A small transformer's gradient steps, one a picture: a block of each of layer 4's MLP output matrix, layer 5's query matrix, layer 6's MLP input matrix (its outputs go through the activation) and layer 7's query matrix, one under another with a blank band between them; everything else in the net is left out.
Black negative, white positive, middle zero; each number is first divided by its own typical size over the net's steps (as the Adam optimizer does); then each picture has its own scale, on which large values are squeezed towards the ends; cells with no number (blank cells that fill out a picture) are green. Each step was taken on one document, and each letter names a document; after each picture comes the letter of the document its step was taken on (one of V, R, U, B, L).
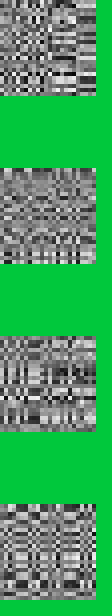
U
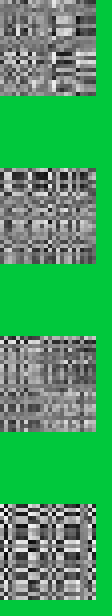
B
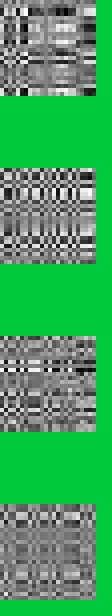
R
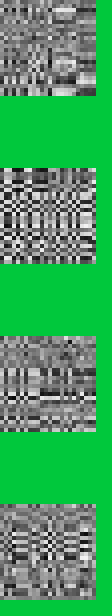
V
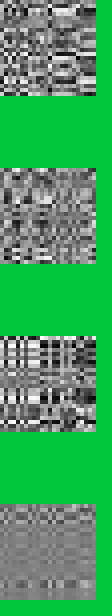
V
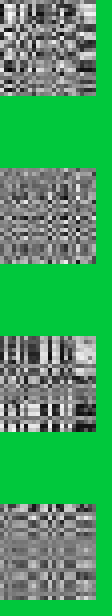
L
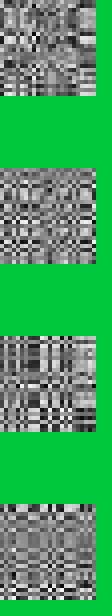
L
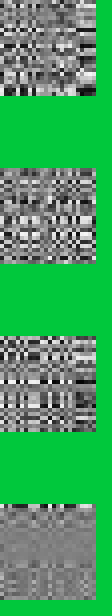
L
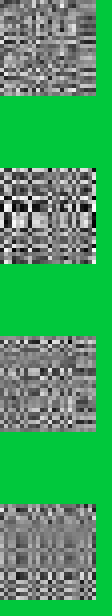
V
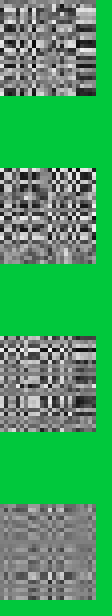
L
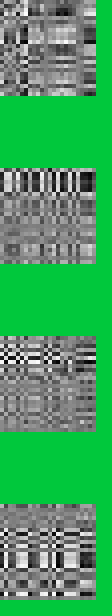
R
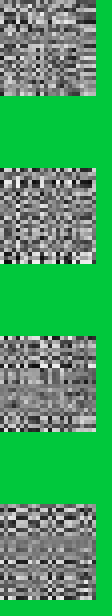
B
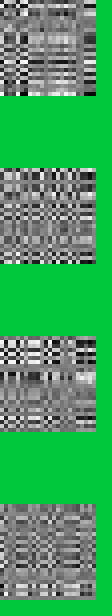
R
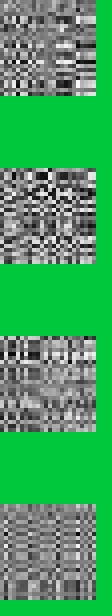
B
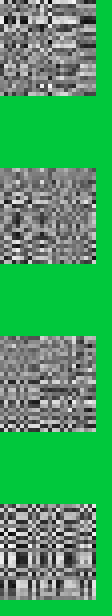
V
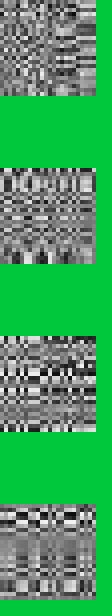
V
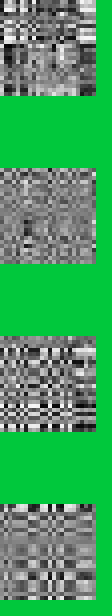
L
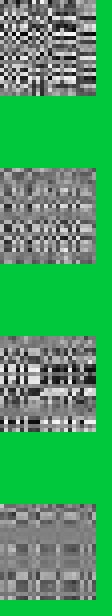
U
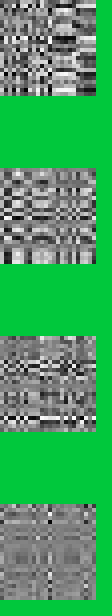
V
